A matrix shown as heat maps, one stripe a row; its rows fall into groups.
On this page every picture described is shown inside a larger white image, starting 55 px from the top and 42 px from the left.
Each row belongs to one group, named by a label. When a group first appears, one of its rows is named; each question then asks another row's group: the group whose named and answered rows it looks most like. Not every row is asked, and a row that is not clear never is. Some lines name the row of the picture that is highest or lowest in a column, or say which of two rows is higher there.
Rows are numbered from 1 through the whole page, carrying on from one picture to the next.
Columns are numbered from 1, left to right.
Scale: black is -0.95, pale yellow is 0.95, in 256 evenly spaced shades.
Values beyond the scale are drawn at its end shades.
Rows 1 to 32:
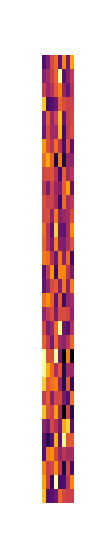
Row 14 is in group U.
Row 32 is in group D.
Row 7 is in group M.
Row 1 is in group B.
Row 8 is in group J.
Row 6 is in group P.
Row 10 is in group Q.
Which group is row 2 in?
P
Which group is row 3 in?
P
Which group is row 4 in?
D
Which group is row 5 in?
P
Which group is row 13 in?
U
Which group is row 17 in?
B
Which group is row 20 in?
P
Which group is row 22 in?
M
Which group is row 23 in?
J
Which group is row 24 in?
M
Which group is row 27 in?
Q
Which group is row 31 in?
U
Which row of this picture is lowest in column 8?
22
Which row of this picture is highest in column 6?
28
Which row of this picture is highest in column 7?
27
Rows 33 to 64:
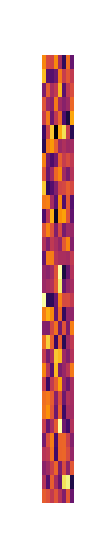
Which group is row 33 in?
M
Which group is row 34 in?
D
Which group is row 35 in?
P
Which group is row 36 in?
U
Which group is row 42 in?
D
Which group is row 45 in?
J
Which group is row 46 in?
Q
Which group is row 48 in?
P
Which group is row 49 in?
P
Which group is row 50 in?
D
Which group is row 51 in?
J
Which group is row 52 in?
B
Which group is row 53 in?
J
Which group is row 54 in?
P
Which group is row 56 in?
P
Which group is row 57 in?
J
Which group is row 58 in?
J
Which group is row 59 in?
P
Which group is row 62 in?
B
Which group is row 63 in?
Q
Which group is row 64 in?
M
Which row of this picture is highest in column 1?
50
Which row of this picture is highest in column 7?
63
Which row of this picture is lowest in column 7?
37
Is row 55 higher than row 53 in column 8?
Yes
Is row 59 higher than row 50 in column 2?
Yes
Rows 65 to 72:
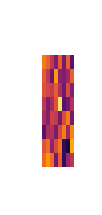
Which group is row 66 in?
U
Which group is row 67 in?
M
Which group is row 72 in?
J
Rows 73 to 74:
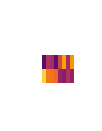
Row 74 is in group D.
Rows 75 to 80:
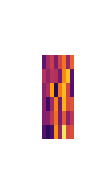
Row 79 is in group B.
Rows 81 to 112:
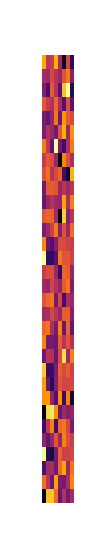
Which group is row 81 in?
M
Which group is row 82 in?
Q
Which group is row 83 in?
Q
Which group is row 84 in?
M
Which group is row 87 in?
U
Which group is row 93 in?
B
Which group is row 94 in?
D
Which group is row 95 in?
D
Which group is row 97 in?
Q
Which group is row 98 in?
J
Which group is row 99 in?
Q
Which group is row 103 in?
D
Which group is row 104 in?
D
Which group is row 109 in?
D
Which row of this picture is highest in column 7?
83
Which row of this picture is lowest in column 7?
89
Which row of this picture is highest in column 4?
87
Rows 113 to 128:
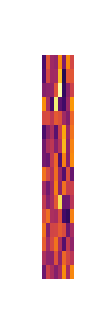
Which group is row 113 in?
P
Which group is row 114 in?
P
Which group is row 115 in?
P
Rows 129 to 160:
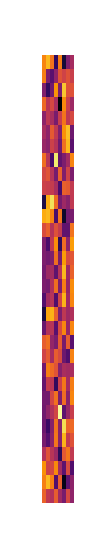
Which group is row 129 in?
J
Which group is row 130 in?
D
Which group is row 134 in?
Q
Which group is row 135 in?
Q
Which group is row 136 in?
U
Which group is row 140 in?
J
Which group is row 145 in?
B
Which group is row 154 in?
P
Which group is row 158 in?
M
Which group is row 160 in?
M
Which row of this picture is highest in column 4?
136
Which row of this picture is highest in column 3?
139
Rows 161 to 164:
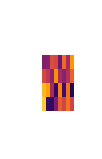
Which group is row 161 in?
B
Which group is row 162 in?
U
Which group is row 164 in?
D
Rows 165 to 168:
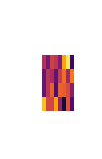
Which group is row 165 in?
Q
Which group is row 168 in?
M
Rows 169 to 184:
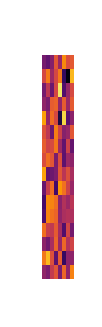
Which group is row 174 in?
U
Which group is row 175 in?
M
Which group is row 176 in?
J
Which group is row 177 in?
D
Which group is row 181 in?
M
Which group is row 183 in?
J
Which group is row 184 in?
B
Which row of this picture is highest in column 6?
173
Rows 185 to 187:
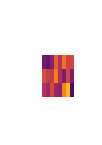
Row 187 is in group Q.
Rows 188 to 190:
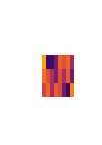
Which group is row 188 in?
D
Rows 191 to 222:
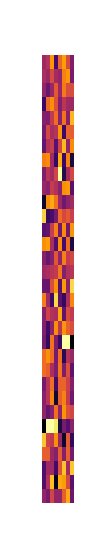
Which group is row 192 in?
Q
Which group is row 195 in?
B
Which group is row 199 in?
P
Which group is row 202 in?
D
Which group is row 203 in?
B
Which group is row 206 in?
P
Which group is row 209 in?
P
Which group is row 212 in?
J
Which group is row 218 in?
M
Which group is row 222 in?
Q
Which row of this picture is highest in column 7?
211
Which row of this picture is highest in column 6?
211
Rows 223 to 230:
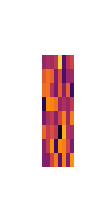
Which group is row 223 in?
P
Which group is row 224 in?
J
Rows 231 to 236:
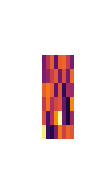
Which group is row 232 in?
B
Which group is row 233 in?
J
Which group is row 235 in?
P
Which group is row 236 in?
D
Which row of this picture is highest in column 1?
236
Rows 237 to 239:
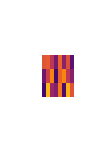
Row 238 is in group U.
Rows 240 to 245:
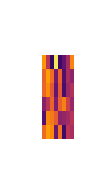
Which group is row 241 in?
J
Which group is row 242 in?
J
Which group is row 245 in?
J
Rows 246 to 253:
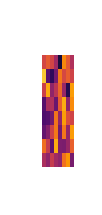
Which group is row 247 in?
D
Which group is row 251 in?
B
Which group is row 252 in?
U
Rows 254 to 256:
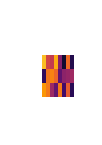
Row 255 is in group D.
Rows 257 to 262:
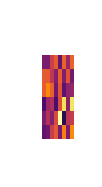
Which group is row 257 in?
B
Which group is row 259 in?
J
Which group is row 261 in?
P
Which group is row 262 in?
B
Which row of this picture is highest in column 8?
260
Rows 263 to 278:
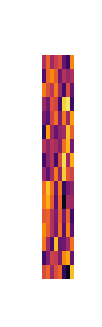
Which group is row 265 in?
M
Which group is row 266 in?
Q
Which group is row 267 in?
B
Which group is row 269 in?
Q
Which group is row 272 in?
J
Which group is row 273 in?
J
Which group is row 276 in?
U
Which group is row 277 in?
Q
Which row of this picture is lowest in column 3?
276
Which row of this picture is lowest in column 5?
266
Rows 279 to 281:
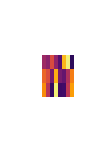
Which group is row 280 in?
U
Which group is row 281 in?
U
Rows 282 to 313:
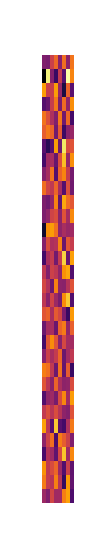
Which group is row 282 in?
B
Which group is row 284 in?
M
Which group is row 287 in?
J
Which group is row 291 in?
M
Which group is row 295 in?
P
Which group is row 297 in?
Q
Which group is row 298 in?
U
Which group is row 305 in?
U
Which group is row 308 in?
U
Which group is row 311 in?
M
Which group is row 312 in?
M
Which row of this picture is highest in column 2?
283
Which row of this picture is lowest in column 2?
288
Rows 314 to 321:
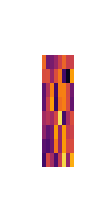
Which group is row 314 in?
D
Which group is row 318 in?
P
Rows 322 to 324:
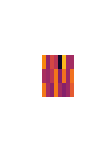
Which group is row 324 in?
U
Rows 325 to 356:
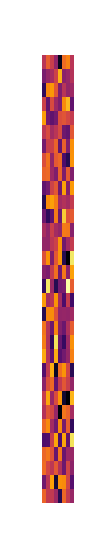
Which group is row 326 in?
P
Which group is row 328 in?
Q
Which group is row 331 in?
B
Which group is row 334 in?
B
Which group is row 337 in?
Q
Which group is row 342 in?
M
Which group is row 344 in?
U
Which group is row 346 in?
U
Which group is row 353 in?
J
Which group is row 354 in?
M
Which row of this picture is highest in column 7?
341
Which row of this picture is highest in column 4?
345
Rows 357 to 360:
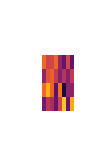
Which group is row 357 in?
M
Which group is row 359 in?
J
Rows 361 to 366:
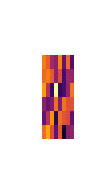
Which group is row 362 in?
J
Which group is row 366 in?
J
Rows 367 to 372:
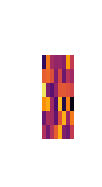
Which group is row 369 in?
D
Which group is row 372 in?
P
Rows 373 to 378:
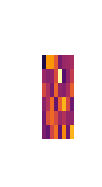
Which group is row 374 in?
P
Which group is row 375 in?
U
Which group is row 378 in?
B
